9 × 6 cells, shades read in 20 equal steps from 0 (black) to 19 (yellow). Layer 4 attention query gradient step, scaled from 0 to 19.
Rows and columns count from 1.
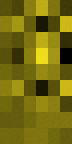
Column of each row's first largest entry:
4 6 4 4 4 6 4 4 3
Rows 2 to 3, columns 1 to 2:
11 13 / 8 7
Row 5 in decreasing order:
12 11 9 9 8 7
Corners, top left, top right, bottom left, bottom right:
7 5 9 8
